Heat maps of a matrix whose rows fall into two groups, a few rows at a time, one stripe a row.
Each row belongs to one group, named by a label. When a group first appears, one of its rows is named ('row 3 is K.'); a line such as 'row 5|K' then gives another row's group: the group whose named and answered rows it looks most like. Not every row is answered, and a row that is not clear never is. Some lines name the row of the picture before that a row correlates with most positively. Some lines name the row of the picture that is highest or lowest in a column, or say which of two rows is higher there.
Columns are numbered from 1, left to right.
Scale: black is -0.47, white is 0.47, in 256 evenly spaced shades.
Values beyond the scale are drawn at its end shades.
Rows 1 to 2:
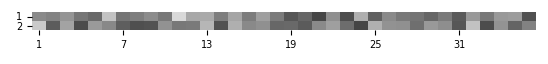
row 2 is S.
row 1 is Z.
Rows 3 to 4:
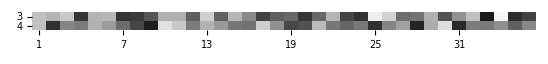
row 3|S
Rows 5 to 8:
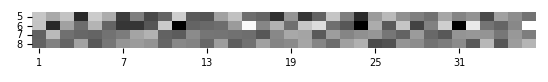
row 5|S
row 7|Z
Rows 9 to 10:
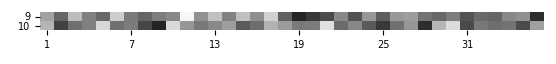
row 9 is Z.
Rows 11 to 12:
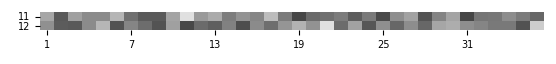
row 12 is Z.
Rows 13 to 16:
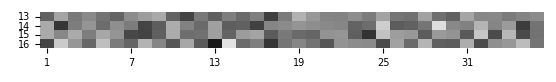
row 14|S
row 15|S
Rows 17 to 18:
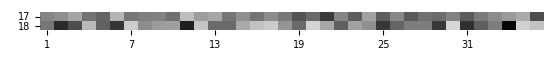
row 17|Z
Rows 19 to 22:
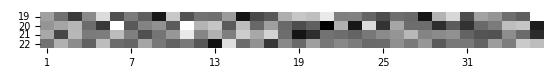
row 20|Z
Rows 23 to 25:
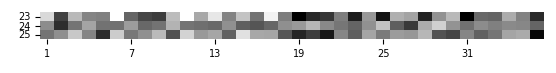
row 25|Z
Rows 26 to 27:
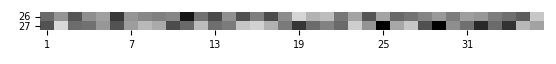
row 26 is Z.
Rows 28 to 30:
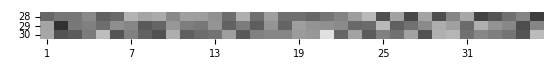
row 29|S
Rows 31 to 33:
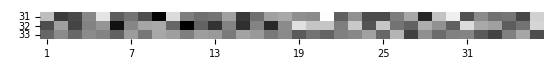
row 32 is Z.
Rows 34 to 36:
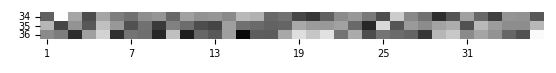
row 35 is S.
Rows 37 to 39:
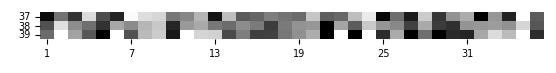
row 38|Z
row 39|Z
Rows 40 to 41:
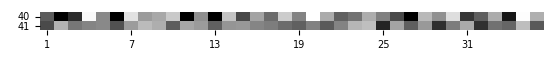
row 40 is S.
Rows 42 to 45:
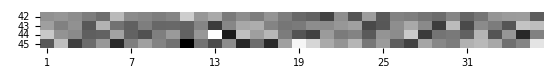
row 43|S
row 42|Z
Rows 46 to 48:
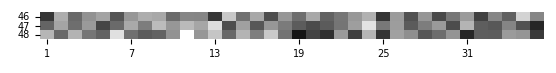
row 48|Z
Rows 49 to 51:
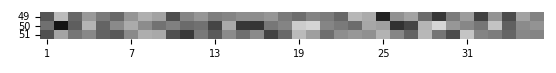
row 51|Z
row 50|S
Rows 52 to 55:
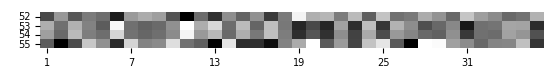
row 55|S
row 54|Z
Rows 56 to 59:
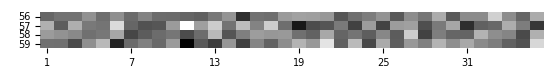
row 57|Z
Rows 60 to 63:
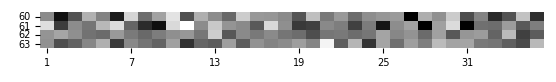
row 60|S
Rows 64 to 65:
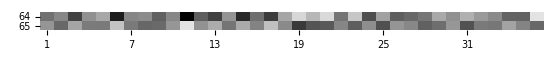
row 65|Z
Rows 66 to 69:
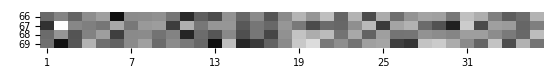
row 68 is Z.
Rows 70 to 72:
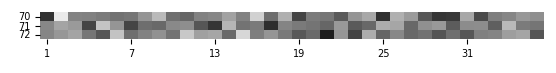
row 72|Z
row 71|S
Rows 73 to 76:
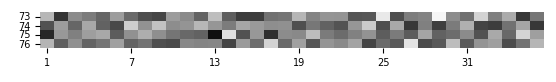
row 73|S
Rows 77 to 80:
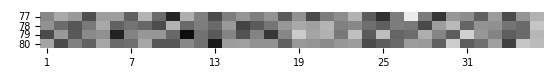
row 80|S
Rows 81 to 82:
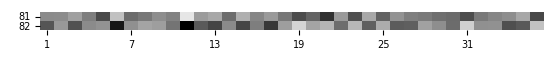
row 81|Z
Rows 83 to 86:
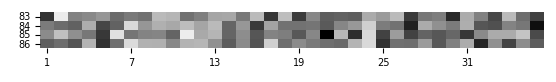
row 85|Z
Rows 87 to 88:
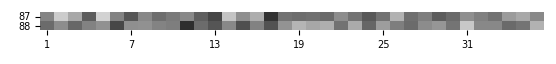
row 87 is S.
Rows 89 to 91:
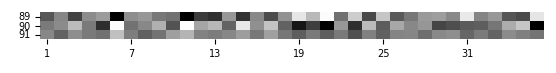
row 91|Z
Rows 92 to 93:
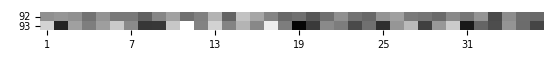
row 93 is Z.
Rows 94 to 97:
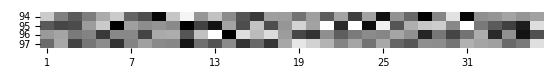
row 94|Z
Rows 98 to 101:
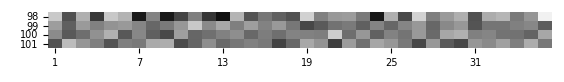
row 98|S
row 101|Z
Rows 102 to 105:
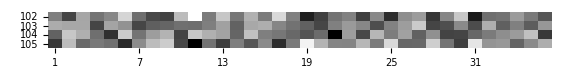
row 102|Z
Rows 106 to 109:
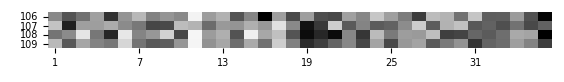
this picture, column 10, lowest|108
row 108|Z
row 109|Z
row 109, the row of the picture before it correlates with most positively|102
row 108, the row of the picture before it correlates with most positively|104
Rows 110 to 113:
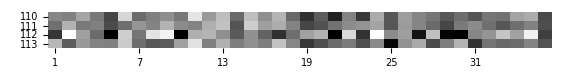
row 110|Z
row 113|Z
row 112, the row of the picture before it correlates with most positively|108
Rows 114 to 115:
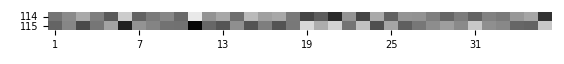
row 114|Z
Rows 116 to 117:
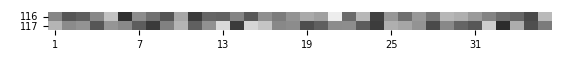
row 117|S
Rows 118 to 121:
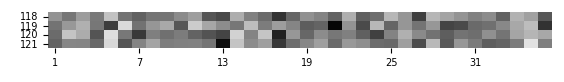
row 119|Z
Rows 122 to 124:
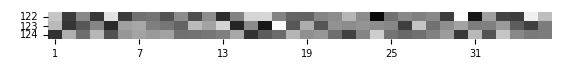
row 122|S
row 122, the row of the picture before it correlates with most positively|121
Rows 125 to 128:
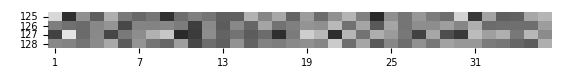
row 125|S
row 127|Z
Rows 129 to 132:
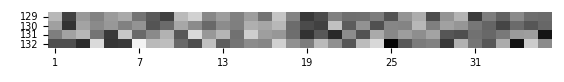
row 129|Z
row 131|Z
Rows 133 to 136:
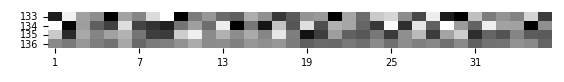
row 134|S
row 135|Z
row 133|Z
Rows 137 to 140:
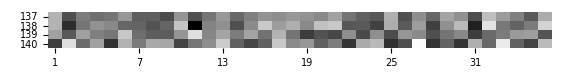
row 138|S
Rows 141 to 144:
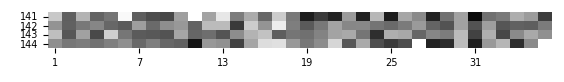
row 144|S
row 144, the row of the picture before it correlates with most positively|138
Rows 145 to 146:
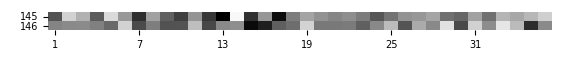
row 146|S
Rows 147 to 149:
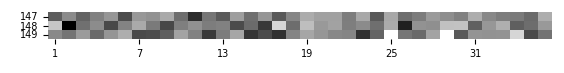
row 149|S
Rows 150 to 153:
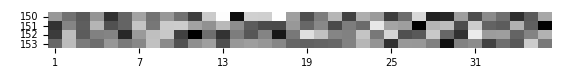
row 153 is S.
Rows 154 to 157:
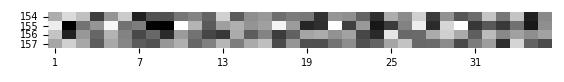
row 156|S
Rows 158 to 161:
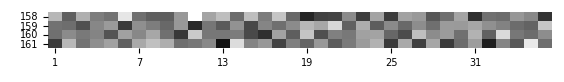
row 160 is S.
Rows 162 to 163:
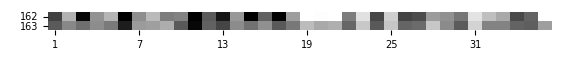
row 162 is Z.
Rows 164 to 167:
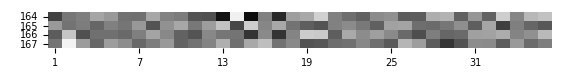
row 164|S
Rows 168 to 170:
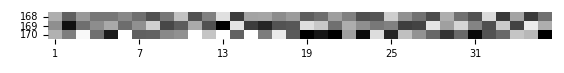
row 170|Z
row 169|S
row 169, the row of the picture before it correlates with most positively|164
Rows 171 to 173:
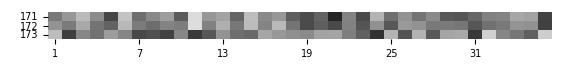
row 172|Z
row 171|Z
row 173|S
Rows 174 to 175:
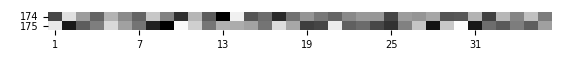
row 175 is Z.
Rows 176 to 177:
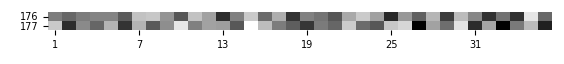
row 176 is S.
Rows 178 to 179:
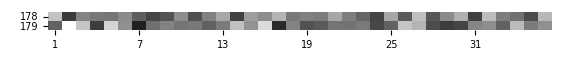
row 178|S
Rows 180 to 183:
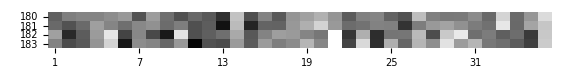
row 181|S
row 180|S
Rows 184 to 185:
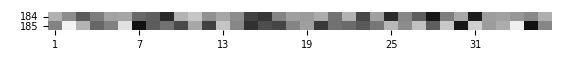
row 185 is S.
